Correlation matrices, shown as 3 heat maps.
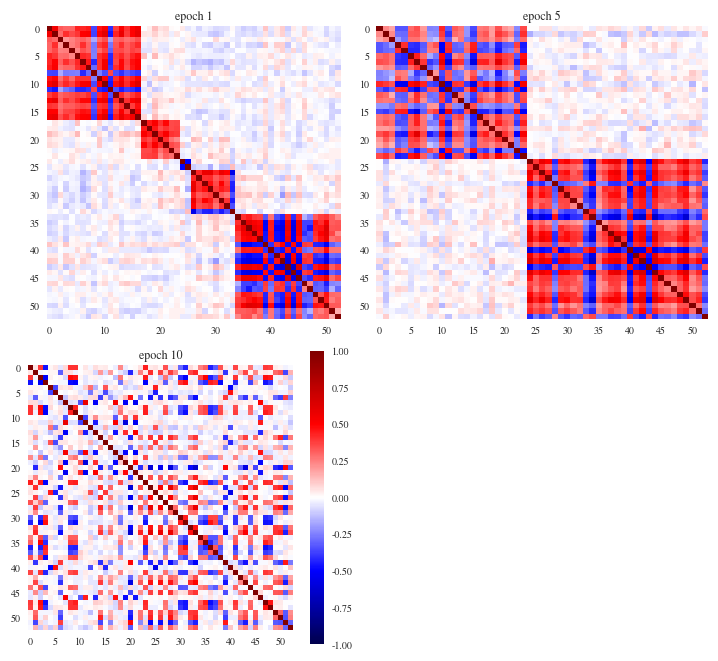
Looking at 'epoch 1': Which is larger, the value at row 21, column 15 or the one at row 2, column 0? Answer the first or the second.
the second
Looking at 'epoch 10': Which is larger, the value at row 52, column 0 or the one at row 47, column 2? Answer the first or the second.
the second
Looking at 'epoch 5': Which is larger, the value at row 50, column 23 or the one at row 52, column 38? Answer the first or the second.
the first
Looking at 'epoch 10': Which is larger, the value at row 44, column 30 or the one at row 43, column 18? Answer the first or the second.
the second
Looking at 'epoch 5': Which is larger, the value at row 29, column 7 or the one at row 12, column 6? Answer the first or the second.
the second
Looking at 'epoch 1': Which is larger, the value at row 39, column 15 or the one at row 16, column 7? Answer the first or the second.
the second
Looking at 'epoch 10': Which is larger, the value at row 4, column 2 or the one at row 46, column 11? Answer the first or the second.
the second
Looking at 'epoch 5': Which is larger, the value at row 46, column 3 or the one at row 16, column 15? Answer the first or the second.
the first
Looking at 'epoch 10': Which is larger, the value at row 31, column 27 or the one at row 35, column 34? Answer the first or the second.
the second
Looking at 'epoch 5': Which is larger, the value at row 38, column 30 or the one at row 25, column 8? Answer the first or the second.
the first
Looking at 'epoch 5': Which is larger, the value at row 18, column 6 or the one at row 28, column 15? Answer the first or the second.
the first
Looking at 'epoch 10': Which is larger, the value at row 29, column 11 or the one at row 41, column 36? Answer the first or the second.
the first
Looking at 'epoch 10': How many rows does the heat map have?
53
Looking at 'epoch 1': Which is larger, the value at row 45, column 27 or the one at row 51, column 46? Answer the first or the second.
the first
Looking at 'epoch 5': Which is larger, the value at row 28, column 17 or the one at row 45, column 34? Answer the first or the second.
the first
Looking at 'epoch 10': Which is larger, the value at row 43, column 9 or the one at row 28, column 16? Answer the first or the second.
the second
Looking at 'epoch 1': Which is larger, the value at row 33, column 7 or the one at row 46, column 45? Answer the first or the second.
the first
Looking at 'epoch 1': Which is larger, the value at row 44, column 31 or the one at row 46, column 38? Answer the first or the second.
the first
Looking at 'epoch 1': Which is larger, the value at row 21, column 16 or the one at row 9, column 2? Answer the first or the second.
the second
